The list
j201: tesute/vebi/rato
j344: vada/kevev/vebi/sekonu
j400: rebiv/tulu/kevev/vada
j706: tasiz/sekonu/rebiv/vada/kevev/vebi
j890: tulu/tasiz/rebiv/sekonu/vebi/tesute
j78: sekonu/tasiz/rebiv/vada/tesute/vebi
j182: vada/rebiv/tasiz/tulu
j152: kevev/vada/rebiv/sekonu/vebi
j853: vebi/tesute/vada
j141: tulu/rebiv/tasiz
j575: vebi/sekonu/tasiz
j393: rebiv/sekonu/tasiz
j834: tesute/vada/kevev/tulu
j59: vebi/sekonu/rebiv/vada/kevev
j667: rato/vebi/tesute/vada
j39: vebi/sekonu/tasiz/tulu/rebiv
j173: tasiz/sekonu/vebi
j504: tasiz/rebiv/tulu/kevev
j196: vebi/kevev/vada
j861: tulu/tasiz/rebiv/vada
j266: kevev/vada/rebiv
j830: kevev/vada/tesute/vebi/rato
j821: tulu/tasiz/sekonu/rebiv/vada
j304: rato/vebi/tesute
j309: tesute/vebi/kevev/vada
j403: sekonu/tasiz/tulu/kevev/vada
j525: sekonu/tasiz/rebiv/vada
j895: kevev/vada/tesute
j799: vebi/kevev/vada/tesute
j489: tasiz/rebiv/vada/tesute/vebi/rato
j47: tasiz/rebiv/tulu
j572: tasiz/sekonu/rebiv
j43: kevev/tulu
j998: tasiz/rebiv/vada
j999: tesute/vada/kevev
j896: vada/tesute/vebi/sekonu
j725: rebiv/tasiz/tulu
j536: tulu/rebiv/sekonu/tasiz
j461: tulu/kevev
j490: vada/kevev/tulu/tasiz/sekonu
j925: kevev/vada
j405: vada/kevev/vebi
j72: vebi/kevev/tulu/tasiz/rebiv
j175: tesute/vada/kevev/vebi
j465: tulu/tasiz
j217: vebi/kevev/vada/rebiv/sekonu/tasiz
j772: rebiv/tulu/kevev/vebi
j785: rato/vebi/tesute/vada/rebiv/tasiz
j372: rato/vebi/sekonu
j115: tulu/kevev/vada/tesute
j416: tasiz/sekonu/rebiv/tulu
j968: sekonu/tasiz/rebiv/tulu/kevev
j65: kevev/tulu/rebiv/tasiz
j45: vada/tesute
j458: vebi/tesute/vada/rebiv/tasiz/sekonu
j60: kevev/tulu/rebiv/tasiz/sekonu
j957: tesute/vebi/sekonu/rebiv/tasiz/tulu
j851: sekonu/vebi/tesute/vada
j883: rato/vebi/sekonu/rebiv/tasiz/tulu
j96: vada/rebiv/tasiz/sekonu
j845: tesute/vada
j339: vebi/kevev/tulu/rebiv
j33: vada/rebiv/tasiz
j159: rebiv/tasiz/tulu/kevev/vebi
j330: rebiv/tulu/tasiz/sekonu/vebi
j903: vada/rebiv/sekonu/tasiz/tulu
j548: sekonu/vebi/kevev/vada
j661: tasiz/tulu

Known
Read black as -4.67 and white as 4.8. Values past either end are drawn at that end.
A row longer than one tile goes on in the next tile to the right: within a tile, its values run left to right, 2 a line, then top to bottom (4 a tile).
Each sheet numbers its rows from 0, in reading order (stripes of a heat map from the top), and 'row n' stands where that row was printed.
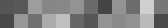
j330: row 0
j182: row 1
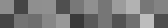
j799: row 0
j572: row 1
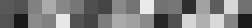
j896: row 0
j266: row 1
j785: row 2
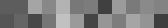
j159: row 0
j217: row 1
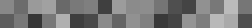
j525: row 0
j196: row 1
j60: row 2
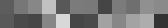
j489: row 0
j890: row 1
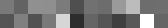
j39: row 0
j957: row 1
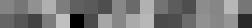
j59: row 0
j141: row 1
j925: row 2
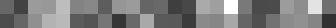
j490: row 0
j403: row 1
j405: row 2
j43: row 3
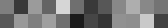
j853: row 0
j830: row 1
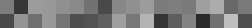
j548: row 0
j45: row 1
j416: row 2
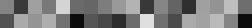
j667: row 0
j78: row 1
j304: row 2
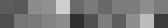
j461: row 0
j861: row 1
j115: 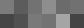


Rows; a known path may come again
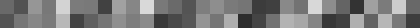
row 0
j903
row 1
j845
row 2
j895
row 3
j152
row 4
j339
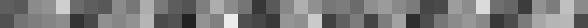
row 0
j461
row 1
j536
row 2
j896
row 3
j830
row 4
j998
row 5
j43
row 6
j96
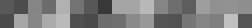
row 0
j141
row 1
j309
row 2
j393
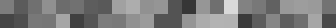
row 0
j115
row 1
j173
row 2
j33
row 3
j661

